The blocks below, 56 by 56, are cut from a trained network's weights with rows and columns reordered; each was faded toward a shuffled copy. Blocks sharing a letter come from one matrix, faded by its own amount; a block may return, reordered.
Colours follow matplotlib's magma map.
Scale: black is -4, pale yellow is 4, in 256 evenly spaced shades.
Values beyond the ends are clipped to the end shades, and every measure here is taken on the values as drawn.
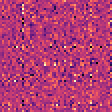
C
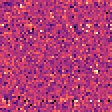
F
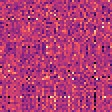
C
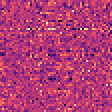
F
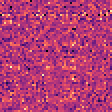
F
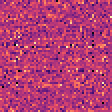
F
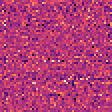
F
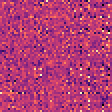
C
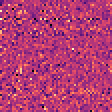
F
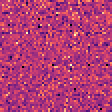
F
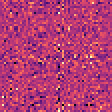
C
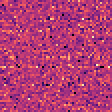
F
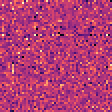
F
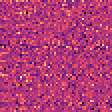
F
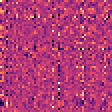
C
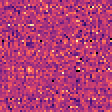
F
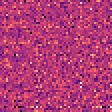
F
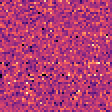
F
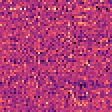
F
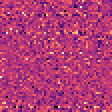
F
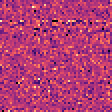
F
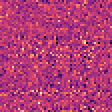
F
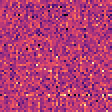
F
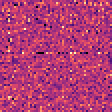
F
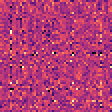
C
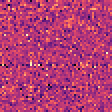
F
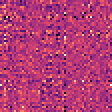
C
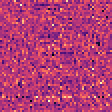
F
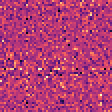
F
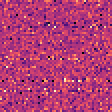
F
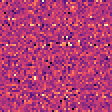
F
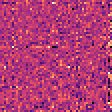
C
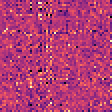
C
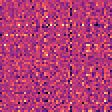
C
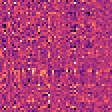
C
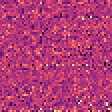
F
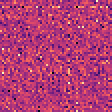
F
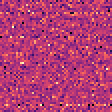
F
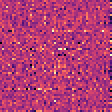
C
